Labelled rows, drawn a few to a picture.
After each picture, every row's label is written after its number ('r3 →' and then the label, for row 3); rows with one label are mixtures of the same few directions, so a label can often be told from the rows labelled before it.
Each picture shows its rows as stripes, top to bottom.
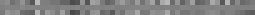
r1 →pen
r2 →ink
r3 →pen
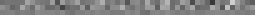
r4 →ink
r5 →pen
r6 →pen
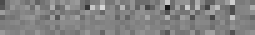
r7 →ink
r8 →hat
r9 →ink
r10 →ink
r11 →pen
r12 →ink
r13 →ink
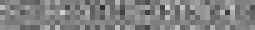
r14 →ink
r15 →hat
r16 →pen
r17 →hat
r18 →ink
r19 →ink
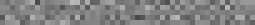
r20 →pen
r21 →pen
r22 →ink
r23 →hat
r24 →pen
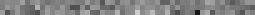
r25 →ink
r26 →pen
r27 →hat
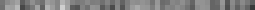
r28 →pen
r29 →pen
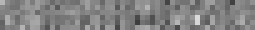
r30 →ink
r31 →ink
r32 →pen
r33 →hat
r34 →hat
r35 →ink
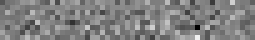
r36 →ink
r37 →hat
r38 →hat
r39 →ink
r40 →pen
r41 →hat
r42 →ink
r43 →hat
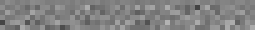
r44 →hat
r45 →hat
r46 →hat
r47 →hat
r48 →ink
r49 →pen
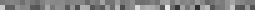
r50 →ink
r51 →hat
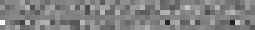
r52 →ink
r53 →hat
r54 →ink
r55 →ink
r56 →ink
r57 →pen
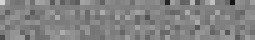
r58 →ink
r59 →ink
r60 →hat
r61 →ink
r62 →hat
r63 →hat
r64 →pen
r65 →ink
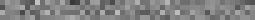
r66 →pen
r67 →ink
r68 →ink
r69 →pen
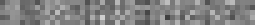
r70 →ink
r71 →pen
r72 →ink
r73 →hat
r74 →ink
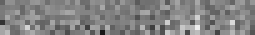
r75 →hat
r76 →ink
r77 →pen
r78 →hat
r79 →ink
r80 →hat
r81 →hat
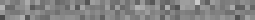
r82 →hat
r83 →hat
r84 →ink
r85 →ink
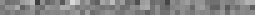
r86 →pen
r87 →pen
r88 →pen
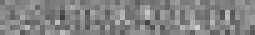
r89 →hat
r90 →pen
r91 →pen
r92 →pen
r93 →ink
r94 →hat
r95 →pen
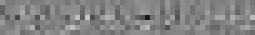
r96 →hat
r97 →ink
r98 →ink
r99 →pen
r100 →hat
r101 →pen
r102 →pen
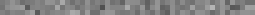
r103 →pen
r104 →ink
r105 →pen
